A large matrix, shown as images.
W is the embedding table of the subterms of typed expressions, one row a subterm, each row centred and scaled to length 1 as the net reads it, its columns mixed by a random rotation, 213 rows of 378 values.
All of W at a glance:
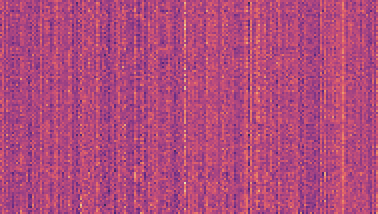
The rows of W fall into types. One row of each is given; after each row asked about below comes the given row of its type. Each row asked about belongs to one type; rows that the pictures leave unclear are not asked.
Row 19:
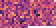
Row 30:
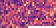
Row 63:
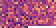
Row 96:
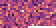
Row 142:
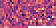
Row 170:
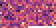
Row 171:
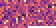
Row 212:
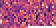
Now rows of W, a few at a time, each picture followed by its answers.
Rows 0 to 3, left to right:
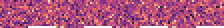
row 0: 63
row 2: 212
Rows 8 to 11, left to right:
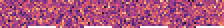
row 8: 63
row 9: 171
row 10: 63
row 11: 63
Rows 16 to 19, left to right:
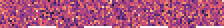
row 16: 142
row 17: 19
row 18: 170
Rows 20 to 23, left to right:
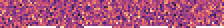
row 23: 170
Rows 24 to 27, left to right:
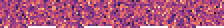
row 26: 19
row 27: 171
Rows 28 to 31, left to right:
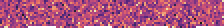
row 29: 170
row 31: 19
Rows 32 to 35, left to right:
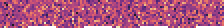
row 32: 170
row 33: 171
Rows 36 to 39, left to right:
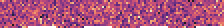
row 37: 63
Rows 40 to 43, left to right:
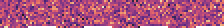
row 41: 63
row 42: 63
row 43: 170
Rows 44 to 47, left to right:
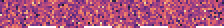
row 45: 19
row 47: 142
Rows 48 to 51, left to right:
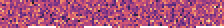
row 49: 142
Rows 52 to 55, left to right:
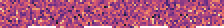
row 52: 142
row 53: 171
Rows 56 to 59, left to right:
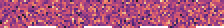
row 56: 171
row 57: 63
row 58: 63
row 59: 212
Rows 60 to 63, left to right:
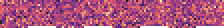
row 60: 171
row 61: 30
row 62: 63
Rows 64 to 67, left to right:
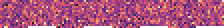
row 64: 19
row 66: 63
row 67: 19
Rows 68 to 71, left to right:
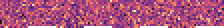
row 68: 30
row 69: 19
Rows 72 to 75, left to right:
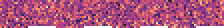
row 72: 63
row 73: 142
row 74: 170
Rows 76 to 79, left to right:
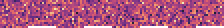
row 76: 30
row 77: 171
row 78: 212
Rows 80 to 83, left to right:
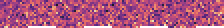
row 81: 170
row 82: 170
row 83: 30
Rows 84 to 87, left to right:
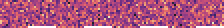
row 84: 212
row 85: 142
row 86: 30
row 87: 170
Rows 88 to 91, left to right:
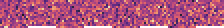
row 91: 212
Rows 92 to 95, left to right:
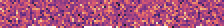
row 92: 142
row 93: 63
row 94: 170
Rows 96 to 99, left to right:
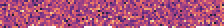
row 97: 142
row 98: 142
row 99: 170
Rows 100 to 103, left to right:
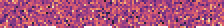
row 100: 171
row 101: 142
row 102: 171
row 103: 142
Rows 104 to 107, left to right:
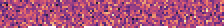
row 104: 170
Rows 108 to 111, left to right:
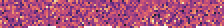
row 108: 19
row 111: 171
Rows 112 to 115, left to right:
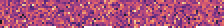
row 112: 30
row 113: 63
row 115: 212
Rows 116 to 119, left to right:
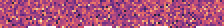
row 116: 142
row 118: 170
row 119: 63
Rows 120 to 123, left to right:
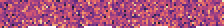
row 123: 19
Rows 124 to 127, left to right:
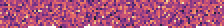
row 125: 96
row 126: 19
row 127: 171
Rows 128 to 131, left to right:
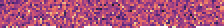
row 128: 30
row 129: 96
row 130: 170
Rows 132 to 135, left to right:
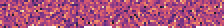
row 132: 96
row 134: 171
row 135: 171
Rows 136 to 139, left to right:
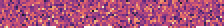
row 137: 96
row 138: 63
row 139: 142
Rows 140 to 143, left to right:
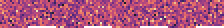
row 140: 142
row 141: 19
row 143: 212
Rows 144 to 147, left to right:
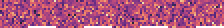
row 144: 19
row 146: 212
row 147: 171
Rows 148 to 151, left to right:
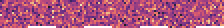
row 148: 212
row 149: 30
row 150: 142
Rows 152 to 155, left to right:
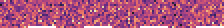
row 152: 170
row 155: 170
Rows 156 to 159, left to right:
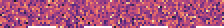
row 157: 19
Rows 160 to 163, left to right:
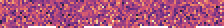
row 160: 171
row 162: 212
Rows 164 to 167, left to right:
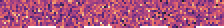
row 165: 171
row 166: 142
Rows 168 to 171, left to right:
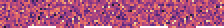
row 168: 96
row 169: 171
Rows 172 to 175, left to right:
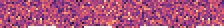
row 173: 63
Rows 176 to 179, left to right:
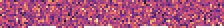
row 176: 63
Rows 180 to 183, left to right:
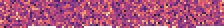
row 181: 30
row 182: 170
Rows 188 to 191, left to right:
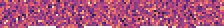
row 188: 171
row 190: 142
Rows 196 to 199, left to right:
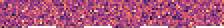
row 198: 96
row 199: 170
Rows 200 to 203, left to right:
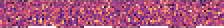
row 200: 142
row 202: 63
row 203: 96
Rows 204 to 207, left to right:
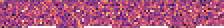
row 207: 96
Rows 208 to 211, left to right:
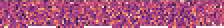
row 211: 171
